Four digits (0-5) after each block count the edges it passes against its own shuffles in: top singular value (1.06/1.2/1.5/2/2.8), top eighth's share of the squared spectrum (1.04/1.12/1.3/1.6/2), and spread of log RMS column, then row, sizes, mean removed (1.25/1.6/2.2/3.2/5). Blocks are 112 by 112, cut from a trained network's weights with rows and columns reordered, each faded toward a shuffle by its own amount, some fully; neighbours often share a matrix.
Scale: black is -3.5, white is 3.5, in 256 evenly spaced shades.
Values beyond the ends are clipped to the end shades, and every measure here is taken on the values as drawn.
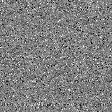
3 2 0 2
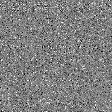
3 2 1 2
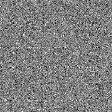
3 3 2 2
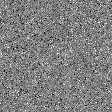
1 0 0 0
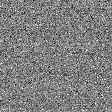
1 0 0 0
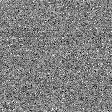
1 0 0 0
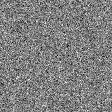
1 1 0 0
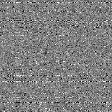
4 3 0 3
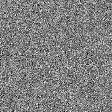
2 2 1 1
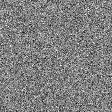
0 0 0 0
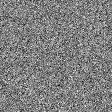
0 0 0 0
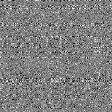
4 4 1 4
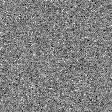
0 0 0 0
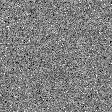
0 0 0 0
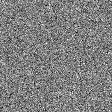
1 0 0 0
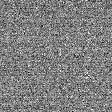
2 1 0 0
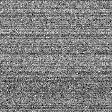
4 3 1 1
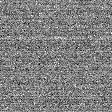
3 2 0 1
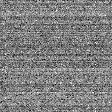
4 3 1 1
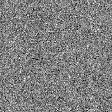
2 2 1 1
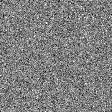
1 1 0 0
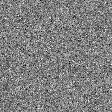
1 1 0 0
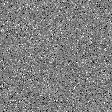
2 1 0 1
